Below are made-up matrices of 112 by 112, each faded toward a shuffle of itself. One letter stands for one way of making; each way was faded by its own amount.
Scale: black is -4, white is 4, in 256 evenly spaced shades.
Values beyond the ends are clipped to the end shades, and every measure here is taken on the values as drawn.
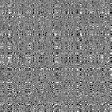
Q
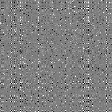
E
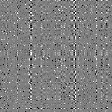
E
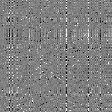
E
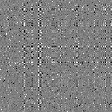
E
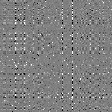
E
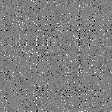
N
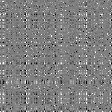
E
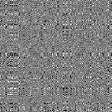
Q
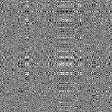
Q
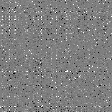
N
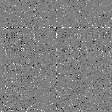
N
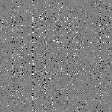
N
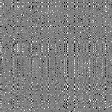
E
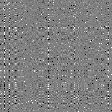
E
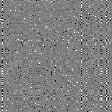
E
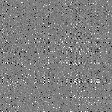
N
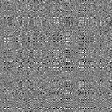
Q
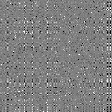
E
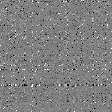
N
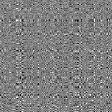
Q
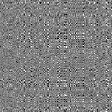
Q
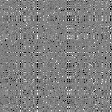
E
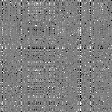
E
